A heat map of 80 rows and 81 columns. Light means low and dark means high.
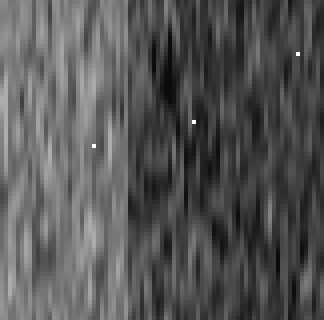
Streaks run downward. There are three isolated cells, each far lower than the cells round it. A vertical seam about 40% of the way across splits the table, and the right part is higher.
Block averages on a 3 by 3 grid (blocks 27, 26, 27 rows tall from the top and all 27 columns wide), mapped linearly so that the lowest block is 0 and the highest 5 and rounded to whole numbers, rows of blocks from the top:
0 4 5 / 0 4 5 / 0 3 5
